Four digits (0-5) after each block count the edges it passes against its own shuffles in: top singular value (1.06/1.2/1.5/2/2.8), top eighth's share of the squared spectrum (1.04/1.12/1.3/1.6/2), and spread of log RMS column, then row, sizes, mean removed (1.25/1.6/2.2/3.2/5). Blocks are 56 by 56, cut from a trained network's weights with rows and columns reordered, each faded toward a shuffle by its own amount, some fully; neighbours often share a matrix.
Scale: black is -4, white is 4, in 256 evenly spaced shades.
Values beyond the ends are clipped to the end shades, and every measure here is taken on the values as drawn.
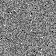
0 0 0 0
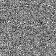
2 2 0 1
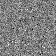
1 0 0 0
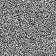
0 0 0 0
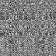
4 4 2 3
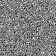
1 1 0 0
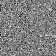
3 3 1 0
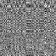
4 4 2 3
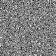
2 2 0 1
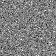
0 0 0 0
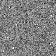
2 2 0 0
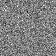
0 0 0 0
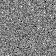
0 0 0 0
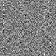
3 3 1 1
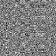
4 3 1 2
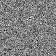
2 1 0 0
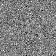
0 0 0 0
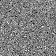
1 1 0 0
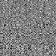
4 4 1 2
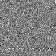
3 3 0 1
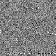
3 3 0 1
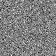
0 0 0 0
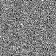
2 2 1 0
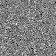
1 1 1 0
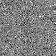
3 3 1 0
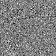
2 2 0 0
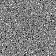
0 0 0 0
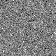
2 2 0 0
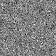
2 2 0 0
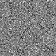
3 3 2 1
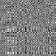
4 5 3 3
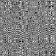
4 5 3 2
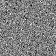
1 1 0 0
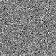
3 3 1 1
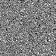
2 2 1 1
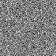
3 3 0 1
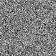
2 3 1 1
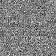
3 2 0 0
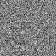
3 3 0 1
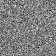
0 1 0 0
